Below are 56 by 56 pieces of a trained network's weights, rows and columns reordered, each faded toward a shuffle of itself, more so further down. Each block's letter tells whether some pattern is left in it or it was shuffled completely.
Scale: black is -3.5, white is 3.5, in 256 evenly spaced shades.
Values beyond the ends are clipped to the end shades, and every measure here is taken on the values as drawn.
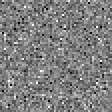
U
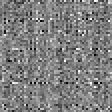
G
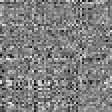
G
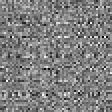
G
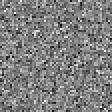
U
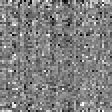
G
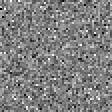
U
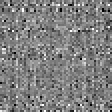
G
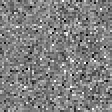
U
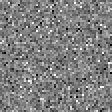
U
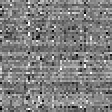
G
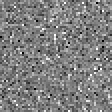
U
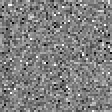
U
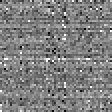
G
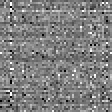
G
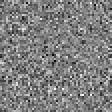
G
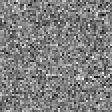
U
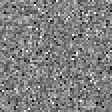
U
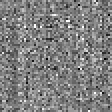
G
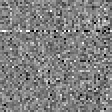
G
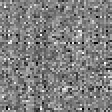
G
